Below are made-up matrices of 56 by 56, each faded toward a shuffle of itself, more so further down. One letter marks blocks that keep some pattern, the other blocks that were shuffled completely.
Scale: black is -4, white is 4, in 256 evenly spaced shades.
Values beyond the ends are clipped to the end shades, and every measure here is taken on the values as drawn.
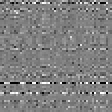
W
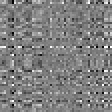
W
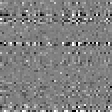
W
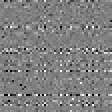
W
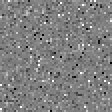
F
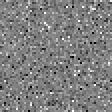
F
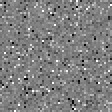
F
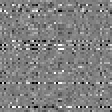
W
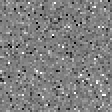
F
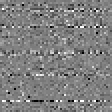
W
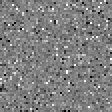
F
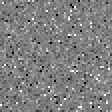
F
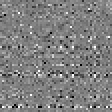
W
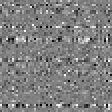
W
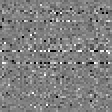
W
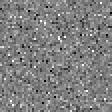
F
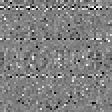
W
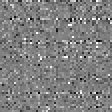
W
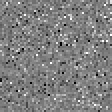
F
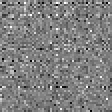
W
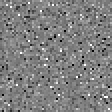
F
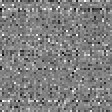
W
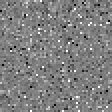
F
